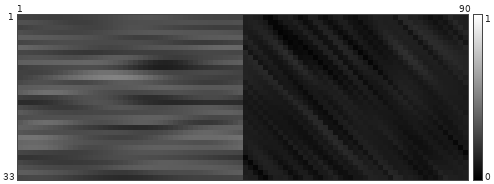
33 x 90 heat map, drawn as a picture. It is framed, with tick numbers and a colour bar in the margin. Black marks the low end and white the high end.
It is made of 1 by 2 panels. Panel 1,1: low, streaked across. Panel 1,2: very low, slanting down to the right, faint in contrast.
